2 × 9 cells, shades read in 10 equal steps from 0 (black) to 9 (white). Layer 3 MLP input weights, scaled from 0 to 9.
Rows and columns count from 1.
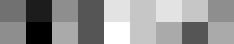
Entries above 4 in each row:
6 6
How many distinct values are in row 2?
6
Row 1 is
4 1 5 3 8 7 8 7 5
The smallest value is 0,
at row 2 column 2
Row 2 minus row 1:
1 -1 1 0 1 0 -2 -4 1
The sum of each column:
9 1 11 6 17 14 14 10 11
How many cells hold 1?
1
